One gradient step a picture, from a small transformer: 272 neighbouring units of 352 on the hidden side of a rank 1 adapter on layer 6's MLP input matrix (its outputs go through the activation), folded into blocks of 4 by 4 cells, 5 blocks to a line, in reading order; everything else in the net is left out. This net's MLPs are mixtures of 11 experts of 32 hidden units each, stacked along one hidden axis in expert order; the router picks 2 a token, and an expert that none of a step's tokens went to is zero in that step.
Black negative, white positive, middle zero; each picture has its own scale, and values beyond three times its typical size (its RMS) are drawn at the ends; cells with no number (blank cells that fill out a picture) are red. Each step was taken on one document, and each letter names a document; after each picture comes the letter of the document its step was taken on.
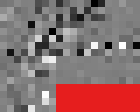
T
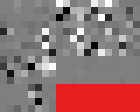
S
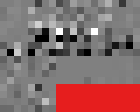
T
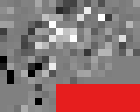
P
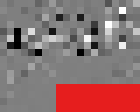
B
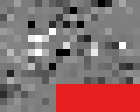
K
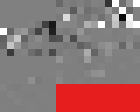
B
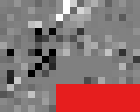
K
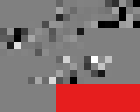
B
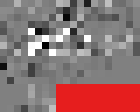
T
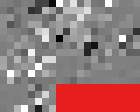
P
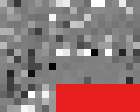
K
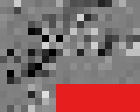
T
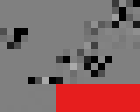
B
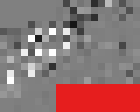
K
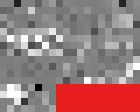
T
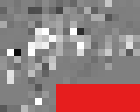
P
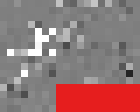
K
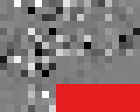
T
